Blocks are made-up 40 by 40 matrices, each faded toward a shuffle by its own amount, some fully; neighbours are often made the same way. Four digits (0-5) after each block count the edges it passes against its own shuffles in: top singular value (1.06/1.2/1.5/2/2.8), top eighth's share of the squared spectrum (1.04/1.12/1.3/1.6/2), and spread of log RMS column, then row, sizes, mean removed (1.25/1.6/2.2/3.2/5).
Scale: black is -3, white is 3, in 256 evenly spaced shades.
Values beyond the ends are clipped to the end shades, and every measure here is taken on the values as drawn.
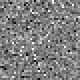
1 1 0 0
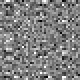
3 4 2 2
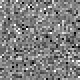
1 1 0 0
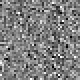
1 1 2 0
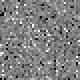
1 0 0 0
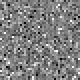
1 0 0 0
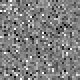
0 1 1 0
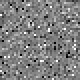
0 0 0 0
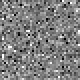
0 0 0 0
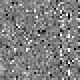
1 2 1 0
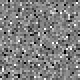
0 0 0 0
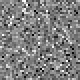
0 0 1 0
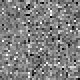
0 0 1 0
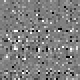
3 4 2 2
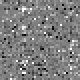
2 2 0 0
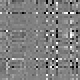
4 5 3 3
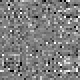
3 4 2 2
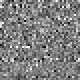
1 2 0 3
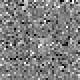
0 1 0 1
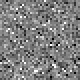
1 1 0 0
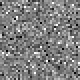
0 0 0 0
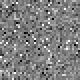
0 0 0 0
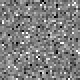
0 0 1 0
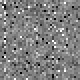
2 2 1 0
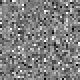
1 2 2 0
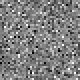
0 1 0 0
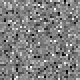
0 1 1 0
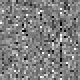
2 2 2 0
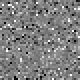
0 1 0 1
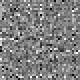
1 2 2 2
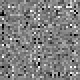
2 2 2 2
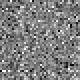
3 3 0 1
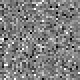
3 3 1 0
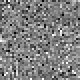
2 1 0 0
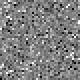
0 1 0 0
